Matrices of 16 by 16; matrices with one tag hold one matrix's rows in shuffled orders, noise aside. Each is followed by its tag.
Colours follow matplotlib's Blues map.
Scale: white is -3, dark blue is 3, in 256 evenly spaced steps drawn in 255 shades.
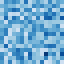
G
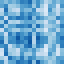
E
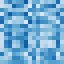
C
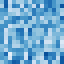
G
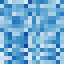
C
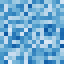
G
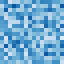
G
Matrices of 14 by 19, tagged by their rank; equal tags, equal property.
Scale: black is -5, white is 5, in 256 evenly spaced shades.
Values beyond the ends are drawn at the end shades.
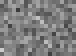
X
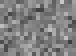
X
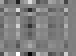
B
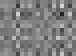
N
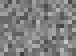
X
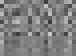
N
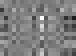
N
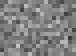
X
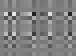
B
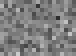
X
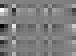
B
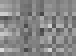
N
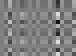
B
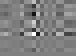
B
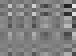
B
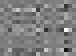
N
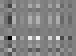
B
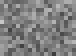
X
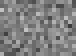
X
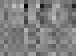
N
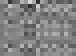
N
